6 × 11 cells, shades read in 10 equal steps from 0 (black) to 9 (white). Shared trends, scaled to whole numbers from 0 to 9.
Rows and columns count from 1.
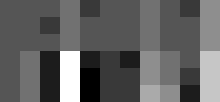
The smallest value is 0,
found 2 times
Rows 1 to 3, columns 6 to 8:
3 3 4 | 3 3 4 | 3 3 4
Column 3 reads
3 2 3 1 1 1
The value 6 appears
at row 6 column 8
